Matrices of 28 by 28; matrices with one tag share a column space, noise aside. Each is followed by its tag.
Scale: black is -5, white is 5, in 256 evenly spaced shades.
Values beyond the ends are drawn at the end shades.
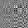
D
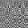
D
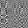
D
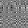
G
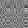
D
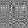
G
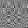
D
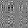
G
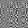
D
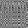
G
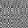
D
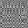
D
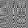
D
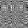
G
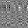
G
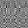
D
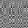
D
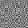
D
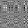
G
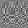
D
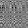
G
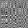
D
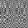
D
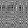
G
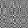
D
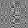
D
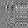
G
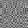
D
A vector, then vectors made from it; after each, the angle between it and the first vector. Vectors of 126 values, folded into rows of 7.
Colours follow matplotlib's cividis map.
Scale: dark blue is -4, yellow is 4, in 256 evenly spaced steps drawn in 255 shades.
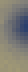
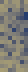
partly aligned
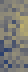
partly opposed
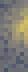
nearly opposite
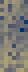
partly aligned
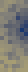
nearly parallel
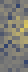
partly opposed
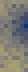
nearly parallel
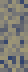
orthogonal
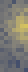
nearly opposite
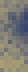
nearly parallel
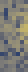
partly opposed
